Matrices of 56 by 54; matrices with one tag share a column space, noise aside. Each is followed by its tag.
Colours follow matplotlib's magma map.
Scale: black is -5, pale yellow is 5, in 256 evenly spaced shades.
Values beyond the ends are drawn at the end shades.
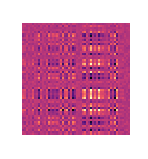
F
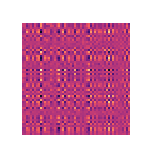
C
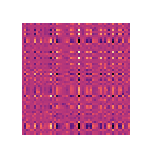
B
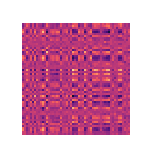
C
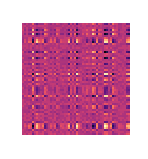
B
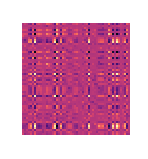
B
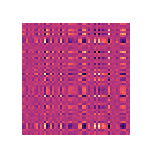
B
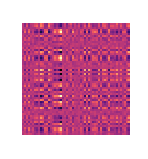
C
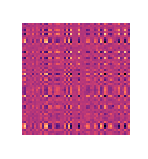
B
